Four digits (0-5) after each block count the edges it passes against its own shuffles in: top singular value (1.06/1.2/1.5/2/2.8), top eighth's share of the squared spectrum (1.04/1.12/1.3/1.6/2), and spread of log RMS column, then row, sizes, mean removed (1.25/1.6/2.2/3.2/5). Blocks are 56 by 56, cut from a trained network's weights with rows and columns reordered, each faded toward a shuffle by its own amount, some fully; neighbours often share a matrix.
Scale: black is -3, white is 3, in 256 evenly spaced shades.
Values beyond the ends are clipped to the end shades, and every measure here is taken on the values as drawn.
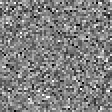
1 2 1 1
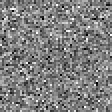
1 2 0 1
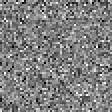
2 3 1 1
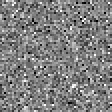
0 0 0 0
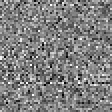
3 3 0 2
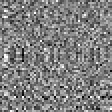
4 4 1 2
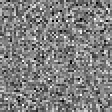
3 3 0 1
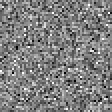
0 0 0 0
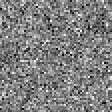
0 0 0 0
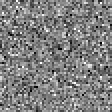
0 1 0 0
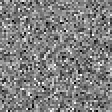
0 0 0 0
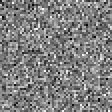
0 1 0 0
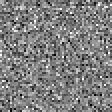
0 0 0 0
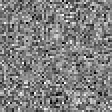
2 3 1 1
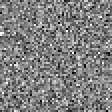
1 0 0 0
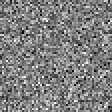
2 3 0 1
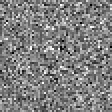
2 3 0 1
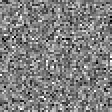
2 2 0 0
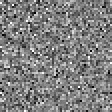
1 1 0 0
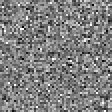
2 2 1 0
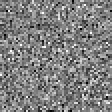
1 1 0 0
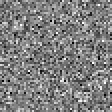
2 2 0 1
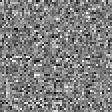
3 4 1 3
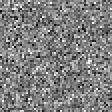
0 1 0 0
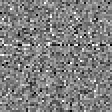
3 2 0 2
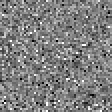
0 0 0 1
